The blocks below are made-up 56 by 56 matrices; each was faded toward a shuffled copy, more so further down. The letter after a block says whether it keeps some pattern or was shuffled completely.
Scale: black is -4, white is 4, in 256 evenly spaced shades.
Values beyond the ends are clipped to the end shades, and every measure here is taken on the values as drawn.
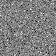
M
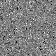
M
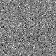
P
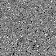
M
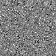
P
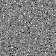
M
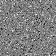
M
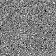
P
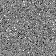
M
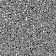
M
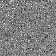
P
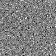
P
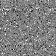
P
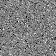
M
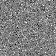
M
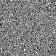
M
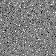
M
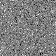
M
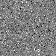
M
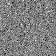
P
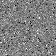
M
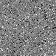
P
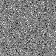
P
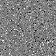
P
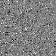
P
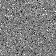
M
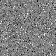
P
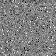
P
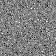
M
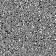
M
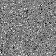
P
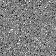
M
